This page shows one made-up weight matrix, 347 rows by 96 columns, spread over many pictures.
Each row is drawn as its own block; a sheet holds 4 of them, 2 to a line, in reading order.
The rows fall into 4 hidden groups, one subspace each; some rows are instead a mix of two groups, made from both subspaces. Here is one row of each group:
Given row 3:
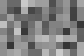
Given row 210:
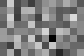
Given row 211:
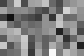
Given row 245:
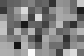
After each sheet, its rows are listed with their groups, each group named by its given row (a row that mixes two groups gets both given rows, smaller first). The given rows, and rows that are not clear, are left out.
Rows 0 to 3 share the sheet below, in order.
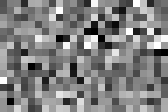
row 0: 211
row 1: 3 and 210
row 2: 3
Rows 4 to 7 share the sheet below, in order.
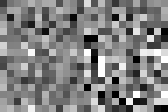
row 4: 210 and 245
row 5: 210
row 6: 245
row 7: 210
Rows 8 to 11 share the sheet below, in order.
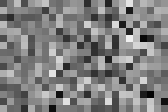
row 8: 211
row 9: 211
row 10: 211
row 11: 211
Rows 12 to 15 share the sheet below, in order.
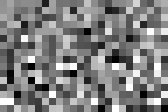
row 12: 210
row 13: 3
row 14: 210
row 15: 3
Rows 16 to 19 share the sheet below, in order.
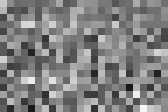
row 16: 245
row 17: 210
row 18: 245
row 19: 210
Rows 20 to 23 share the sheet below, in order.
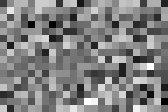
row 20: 245
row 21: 245
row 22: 210
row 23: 211
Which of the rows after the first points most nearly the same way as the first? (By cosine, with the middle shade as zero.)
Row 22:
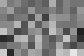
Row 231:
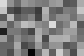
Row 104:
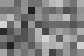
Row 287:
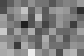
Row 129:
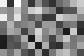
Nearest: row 129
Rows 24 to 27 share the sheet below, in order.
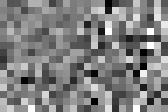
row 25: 3
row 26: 245
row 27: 211
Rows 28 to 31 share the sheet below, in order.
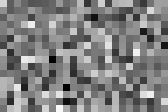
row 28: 210 and 245
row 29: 211
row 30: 3
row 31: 211
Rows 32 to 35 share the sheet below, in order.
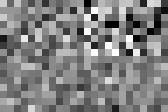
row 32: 210
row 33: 245
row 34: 3
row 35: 245
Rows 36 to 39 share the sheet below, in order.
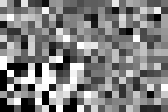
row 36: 211
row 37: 210
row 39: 210
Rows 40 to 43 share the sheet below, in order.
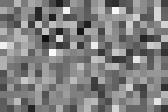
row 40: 211
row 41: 3
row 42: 245
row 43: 3
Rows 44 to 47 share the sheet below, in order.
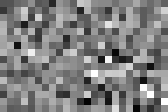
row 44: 245
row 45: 245
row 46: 211
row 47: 211
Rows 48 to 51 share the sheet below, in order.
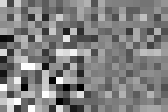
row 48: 210
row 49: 210
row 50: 3
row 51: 210
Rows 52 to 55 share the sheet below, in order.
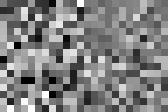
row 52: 245
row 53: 211
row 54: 245
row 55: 210
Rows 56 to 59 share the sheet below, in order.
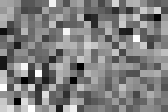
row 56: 3
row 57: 210
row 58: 245
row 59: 210
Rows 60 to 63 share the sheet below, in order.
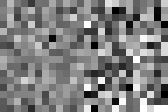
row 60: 210
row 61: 3
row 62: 245
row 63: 210
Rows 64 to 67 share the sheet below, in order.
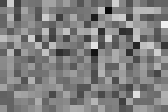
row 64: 210
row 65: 3 and 210
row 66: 210
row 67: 210
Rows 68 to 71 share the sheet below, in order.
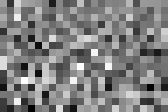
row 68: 210
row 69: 210
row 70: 245
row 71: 3
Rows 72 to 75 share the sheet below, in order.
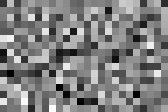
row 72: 210
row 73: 3 and 245
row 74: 211
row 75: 210
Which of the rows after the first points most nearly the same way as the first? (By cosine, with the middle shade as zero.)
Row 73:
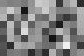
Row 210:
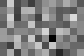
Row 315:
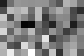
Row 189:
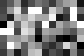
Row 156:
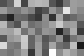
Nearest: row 189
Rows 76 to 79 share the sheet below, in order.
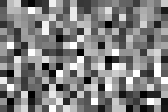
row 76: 3
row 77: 245
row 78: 210 and 211
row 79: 3
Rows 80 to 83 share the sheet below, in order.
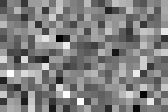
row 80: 211
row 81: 3
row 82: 211
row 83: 211
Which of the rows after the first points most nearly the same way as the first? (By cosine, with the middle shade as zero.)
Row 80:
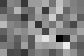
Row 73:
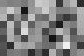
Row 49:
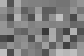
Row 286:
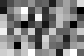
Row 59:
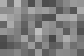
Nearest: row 286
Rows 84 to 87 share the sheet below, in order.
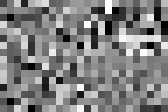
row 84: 211
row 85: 3
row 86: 3
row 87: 210
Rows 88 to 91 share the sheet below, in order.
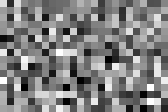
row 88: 210
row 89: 210 and 245
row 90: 3
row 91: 3
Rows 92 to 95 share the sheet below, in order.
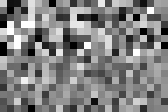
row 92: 3 and 245
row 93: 211
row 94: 245
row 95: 210 and 211
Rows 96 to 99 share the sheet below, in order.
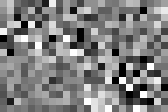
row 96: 210
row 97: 211 and 245
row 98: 211 and 245
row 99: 211
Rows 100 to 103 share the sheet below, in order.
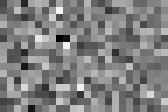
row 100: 211
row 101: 3
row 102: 3
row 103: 211
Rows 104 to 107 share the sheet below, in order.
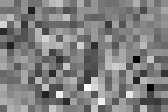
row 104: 3 and 211
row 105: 210 and 211
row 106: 211
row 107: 3
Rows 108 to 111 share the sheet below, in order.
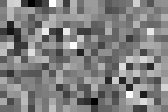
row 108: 3
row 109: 3
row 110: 211
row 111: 211
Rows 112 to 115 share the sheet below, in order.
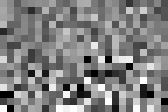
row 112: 3
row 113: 211
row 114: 210
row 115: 211
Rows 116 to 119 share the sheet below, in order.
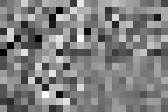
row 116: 210 and 211
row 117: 210 and 245
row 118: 211
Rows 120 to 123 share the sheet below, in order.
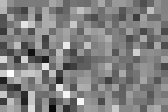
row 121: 211
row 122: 211
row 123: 245
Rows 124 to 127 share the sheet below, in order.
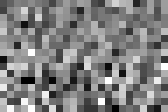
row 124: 245
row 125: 3
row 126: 245
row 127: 245
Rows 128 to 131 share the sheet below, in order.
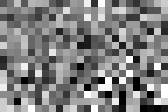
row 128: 211
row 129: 210
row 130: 245
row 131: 210
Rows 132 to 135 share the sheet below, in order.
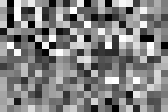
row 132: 210
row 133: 211
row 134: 245
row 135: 245
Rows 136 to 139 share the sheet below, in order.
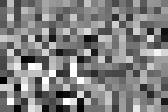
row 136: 210
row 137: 210
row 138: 3
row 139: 211
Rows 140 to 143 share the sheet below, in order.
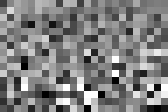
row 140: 245
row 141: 210
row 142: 3
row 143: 210
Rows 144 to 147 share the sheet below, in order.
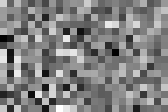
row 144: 210
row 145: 245
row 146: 210
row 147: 211
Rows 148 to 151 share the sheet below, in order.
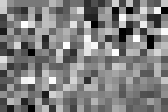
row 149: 210 and 245
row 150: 245
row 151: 3
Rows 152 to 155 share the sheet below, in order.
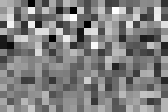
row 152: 210
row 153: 3
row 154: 245
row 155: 3
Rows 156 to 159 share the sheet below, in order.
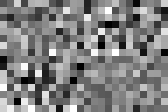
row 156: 211
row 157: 210 and 245
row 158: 245
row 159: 211
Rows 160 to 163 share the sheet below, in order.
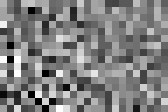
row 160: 3
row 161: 3
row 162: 210
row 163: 211
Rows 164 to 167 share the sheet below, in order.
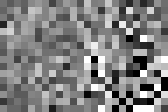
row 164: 3
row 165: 211
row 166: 211
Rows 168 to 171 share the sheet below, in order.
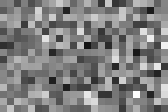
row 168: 211
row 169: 211
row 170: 3 and 245
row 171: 210
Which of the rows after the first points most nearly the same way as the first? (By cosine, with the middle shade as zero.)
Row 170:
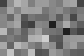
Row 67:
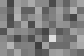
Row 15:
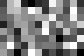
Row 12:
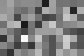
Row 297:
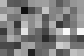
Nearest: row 15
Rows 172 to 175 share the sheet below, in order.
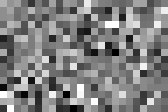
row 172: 210
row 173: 245
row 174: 210
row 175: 211
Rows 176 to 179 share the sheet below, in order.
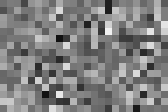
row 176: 211
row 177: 3
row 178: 211
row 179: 211
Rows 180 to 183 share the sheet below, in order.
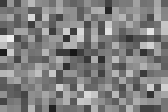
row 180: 210
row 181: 3
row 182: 211
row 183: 210
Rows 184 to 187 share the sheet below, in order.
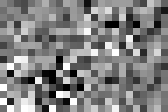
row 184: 3 and 210
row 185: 245
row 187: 245
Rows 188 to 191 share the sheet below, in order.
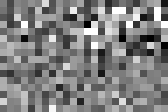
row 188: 210
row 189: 3
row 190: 211
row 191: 210
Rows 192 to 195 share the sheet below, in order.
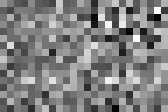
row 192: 211 and 245
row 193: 210
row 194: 245
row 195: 245
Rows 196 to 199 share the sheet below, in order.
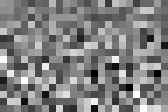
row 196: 210
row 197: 211
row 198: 211 and 245
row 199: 210
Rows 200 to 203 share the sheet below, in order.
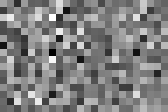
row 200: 211
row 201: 211
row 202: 210 and 245
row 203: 210
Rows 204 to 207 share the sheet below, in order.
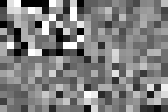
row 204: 3
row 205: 245
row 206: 211
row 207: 210
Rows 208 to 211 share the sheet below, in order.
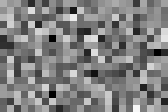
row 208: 210
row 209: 210
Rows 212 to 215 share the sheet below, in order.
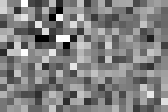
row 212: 211
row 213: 211 and 245
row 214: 210 and 211
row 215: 211
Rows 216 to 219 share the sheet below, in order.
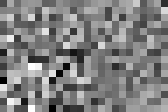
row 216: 210
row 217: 245
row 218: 3 and 211
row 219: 3
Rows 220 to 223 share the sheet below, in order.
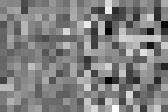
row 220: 3
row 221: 3
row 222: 3
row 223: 245
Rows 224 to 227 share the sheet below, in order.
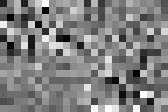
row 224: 211
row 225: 210
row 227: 211 and 245
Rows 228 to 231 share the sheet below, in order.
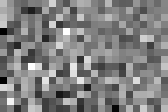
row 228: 3
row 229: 211
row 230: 3
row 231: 3 and 245
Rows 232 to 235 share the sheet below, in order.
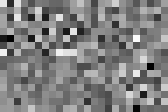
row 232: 210
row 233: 210
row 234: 245
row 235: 211
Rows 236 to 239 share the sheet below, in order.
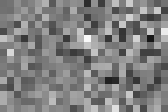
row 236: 210
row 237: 210
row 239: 245
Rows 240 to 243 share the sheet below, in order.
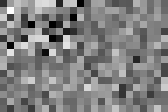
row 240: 245
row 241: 3
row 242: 245
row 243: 3 and 245
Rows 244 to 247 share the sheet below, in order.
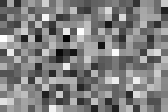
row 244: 210
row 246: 211
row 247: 245
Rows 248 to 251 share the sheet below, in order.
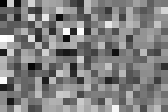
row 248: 210
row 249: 245
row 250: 3
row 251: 245
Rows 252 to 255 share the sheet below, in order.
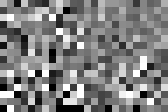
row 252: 211
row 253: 210
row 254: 210
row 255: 211
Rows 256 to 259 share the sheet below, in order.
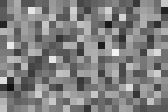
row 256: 3
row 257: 245
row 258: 3
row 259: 210
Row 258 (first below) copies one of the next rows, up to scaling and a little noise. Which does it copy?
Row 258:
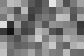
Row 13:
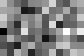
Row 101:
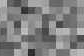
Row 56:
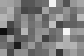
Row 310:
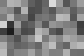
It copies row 310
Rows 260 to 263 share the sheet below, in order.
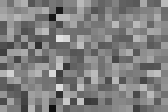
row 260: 210 and 211
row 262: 211
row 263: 210 and 211
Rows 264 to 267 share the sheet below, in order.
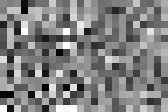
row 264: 3
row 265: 3
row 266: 210
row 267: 3
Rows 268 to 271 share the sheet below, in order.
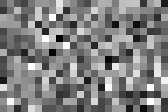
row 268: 211
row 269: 245
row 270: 3
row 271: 3
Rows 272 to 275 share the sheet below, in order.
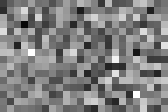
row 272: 245
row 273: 211
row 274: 245
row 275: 210 and 245
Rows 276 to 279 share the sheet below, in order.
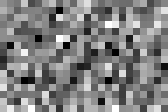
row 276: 211
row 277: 245
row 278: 245
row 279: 245
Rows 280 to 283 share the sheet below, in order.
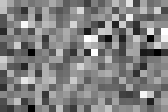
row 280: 245
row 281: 210
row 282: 245
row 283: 211
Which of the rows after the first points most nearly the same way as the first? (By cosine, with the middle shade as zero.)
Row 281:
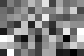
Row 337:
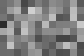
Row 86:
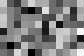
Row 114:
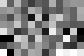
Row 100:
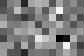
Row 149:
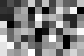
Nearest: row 149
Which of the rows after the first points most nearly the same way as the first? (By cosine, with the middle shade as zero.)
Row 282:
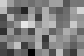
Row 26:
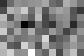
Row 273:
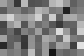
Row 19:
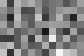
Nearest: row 273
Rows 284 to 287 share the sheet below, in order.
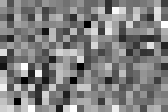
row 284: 210
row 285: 3
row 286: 245
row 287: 245
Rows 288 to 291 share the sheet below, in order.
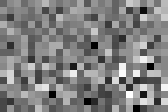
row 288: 211
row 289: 211
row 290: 210
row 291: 211
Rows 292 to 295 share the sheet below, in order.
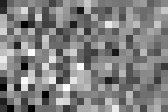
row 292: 245
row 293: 245
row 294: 3 and 245
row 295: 245
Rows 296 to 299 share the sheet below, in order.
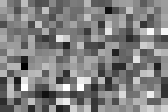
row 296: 211
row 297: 3
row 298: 3
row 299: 3 and 210
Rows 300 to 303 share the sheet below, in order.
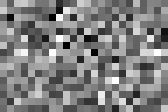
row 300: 210 and 211
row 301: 210
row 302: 245
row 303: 210 and 245
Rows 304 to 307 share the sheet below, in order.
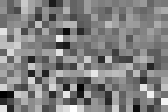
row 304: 3 and 211
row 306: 210
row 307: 211
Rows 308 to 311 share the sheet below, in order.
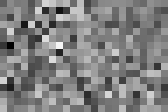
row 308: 211
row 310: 3
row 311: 210
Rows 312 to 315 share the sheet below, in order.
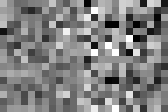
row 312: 3
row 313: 245
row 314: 211
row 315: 245
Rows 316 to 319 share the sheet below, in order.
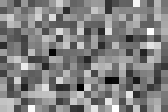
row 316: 211
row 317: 3
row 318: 3
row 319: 245
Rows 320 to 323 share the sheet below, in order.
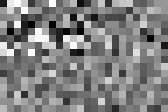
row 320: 3 and 245
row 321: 211
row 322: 210
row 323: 245
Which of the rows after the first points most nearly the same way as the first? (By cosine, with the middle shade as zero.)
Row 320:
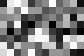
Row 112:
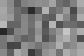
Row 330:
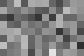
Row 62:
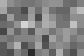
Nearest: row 330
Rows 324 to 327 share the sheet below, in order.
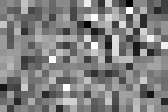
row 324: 3
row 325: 211
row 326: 3
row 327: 211
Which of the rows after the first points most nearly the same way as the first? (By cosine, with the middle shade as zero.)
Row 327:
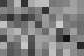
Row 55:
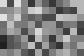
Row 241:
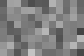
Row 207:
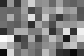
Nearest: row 241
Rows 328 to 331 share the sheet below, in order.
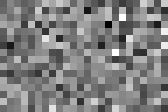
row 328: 211
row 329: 211 and 245
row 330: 211
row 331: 3
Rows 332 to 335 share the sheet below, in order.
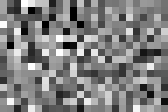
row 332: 3
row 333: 210
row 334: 3
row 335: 211
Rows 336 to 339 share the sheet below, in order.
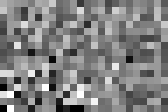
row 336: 245
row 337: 3
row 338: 210
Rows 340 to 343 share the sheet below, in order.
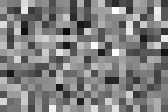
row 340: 3
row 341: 3
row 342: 211
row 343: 245
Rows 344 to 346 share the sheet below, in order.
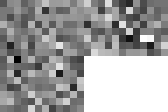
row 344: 211
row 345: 211
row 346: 210 and 211
